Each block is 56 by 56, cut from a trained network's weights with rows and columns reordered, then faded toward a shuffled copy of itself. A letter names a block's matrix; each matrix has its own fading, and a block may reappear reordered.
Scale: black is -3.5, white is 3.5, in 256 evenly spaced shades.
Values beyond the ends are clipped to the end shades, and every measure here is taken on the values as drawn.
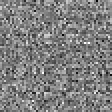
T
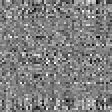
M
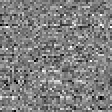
M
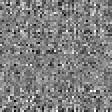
M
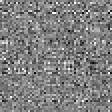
M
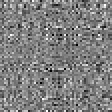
M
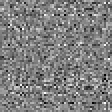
M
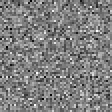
T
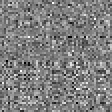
M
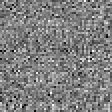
T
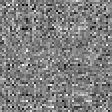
M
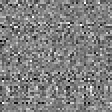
M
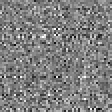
M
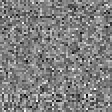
T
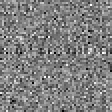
T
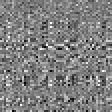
M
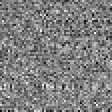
T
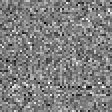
T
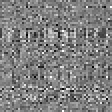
M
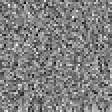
T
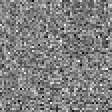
T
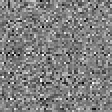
M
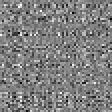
M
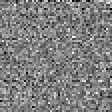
T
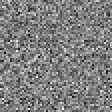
T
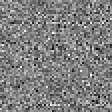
T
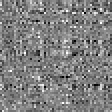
M
